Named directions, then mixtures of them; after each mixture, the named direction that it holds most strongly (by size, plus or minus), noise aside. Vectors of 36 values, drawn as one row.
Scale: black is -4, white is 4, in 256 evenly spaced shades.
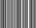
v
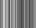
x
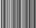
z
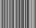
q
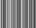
z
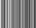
z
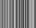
q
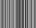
q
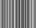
q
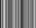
z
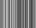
x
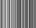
x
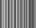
q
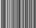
z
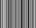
v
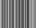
q
